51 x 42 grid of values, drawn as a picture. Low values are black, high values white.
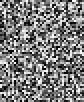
Mirror symmetry: none. Histogram: flat. Odd rows or columns: none. Grain: fine. Stripes: none. Average level on the scale: 50%.
